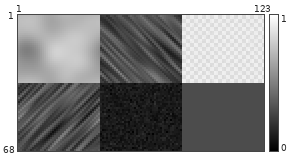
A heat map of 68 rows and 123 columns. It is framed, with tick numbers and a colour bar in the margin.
It is made of 2 by 3 panels. Panel 1,1: high, smooth. Panel 1,2: low, slanting down to the right. Panel 1,3: very high, checkered, faint in contrast. Panel 2,1: low, slanting up to the right. Panel 2,2: very low, fine-grained, faint in contrast. Panel 2,3: low, flat.
